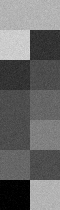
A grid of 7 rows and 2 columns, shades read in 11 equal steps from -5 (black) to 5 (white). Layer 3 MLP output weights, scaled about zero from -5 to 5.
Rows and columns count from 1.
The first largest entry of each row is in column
1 1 2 2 2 1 2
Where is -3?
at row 2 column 2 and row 3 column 1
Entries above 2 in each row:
0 1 0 0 0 0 0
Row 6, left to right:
-1 -2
